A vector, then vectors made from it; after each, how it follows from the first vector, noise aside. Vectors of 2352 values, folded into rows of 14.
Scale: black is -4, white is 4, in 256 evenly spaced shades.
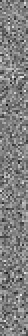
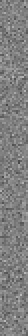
shrunk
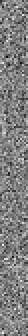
reversed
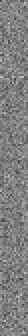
shrunk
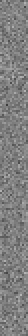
shrunk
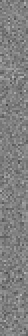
shrunk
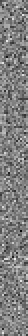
reversed
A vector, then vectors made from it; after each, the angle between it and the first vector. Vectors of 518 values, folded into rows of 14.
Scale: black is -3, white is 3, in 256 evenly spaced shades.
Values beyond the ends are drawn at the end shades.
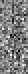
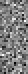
partly opposed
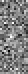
partly opposed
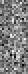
nearly opposite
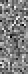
partly aligned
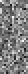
partly opposed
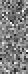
partly aligned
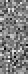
partly opposed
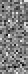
orthogonal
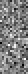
partly opposed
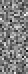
partly opposed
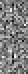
partly aligned
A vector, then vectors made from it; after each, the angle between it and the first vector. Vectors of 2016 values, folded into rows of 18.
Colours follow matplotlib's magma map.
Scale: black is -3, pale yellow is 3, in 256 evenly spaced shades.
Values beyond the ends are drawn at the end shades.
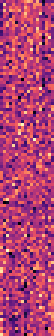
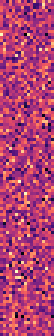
partly opposed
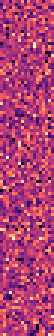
orthogonal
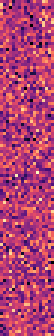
partly opposed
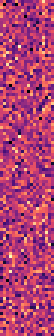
partly opposed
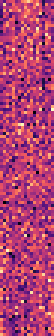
nearly parallel
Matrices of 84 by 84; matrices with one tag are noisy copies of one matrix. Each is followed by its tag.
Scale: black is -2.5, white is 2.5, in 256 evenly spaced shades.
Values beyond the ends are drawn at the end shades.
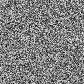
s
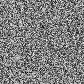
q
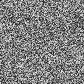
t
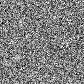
q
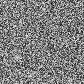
q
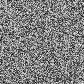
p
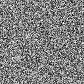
q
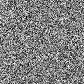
s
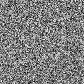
s
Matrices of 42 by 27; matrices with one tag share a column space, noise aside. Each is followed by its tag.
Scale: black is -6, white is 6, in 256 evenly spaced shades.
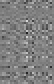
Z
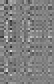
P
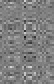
Z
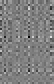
P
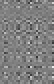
Z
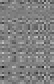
Z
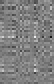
P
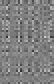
P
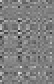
Z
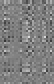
P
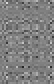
Z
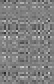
Z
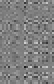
Z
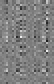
P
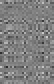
Z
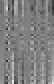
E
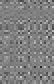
Z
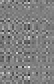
Z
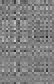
P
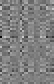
P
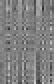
E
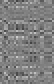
Z
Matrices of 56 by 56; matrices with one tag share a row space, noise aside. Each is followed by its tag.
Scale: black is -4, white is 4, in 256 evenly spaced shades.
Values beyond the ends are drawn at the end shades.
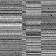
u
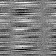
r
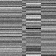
u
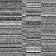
u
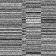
u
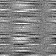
r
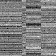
u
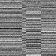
u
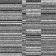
u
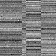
u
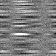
r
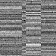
u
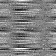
r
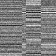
u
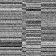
u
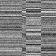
u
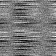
r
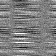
r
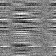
r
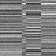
u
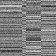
u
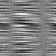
r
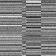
u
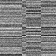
u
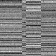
u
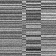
u
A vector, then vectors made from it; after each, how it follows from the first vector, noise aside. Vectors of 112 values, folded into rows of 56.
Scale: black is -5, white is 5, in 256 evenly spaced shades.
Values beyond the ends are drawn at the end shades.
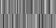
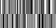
scaled up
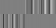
partly zeroed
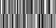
scaled up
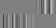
partly zeroed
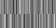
reversed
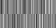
sign-scrambled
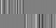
partly zeroed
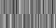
reversed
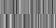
reversed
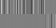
partly zeroed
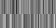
reversed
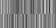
sign-scrambled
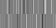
partly zeroed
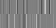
partly zeroed
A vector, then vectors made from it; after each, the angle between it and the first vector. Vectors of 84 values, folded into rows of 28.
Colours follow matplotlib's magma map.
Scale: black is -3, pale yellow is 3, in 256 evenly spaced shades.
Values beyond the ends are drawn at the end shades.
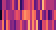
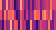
partly opposed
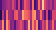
nearly parallel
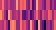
partly opposed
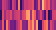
nearly parallel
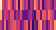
nearly opposite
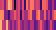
orthogonal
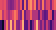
orthogonal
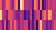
nearly opposite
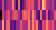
nearly parallel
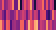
partly aligned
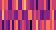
orthogonal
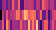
nearly parallel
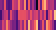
partly aligned
